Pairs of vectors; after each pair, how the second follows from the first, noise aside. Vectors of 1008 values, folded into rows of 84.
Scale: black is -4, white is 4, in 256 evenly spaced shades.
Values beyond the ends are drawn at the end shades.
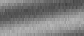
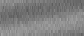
shrunk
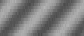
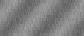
shrunk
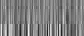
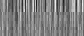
reversed
